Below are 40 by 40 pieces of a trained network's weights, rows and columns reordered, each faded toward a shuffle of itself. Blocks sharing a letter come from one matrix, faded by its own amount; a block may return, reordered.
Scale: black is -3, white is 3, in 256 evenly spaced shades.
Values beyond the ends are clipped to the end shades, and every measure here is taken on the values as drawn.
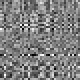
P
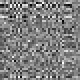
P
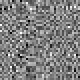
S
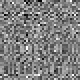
S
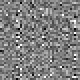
S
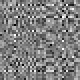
P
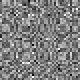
S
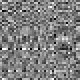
P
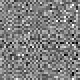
S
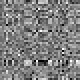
P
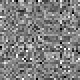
S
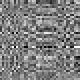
P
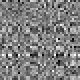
P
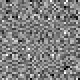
S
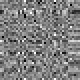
P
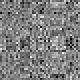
S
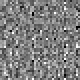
S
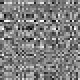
P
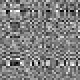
P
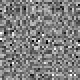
S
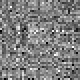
S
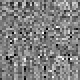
S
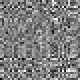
P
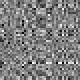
P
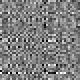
P
